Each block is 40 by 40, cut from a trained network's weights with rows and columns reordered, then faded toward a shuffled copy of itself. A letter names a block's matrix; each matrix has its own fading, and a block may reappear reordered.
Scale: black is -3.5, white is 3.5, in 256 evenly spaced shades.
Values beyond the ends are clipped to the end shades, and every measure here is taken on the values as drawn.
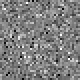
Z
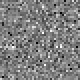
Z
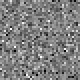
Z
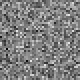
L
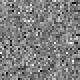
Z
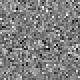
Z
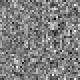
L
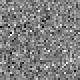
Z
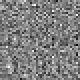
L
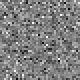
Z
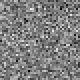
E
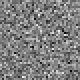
E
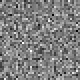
L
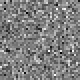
Z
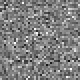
Z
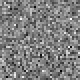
E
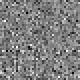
Z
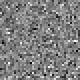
Z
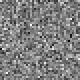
E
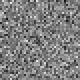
E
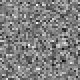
L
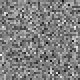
E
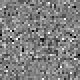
Z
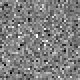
Z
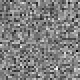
L
